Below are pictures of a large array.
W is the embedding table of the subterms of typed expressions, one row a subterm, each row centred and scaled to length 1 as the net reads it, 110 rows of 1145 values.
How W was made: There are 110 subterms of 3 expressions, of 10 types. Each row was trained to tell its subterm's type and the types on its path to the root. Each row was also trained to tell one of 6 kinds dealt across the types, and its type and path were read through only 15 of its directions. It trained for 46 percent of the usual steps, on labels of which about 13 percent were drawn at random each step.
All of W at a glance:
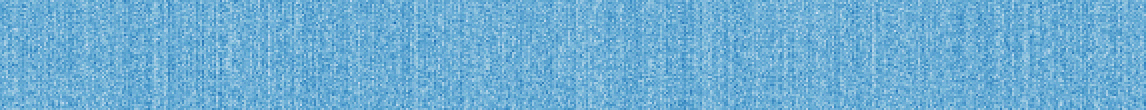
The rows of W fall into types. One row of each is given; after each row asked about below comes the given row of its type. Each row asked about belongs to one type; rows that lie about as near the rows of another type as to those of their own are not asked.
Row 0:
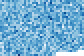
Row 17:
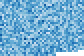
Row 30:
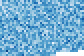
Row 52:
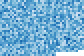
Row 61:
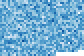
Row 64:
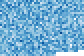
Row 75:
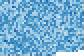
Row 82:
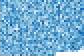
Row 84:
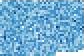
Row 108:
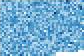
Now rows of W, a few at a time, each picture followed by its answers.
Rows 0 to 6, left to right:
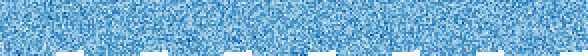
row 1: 52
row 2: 75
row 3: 61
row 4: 17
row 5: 30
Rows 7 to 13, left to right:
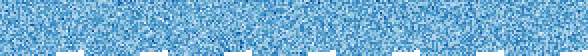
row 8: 108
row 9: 17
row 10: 84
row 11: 84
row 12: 61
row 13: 75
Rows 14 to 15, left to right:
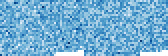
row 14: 82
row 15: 30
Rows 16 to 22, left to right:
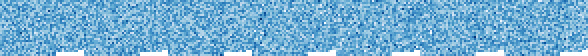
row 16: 75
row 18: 75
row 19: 82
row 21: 82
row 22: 75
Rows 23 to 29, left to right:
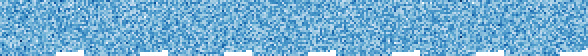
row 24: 17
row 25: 52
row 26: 75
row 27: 52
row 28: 84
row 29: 61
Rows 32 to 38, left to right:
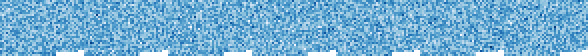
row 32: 30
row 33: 108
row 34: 108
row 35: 64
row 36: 75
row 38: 17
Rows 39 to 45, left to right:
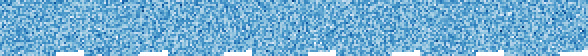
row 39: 75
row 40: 84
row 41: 84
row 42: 61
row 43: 52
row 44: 75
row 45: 61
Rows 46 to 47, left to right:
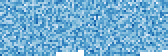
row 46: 30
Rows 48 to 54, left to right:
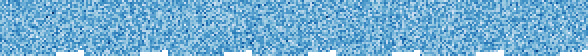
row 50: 17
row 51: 52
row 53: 82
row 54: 84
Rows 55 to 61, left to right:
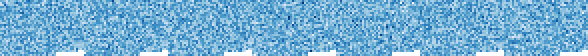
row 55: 52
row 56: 108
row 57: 84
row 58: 64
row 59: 30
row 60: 52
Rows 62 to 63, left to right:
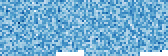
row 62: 30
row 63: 52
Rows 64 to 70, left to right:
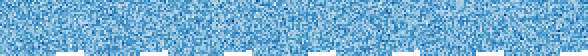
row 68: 30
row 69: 17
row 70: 30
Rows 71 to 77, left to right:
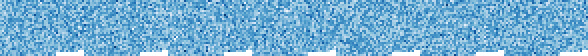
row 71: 84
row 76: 108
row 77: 108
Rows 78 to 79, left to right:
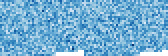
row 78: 17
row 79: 30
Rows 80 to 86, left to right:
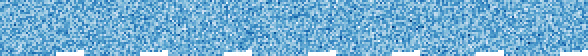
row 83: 52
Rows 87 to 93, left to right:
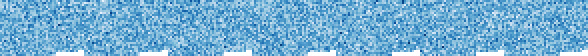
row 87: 84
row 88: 82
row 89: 84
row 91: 82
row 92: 52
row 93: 82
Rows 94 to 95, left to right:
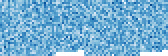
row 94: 0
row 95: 64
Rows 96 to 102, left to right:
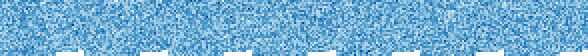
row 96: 30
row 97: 61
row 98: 64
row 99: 108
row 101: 108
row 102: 84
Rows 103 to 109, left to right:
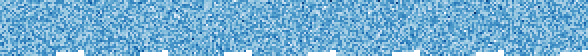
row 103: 30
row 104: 75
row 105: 17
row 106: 52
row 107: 61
